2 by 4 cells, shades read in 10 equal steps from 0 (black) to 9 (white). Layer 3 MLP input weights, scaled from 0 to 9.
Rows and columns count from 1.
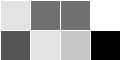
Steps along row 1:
down same up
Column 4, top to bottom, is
9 0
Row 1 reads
8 4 4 9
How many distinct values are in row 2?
4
